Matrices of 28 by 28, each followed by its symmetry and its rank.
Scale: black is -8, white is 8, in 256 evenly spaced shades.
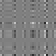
neither, rank one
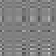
neither, rank one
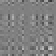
neither, rank two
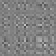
symmetric, rank three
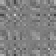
symmetric, rank three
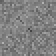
symmetric, full rank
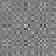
symmetric, rank three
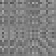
antisymmetric, rank two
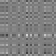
neither, rank one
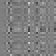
neither, rank two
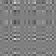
neither, rank one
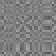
antisymmetric, rank two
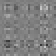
antisymmetric, rank two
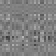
neither, rank two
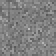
symmetric, full rank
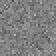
symmetric, full rank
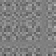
antisymmetric, rank two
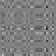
neither, rank two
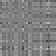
antisymmetric, rank two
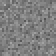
symmetric, full rank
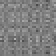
neither, rank three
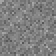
symmetric, full rank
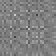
symmetric, rank three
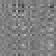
neither, rank three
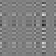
neither, rank one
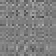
neither, rank three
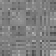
symmetric, rank three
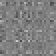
neither, rank three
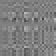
neither, rank two
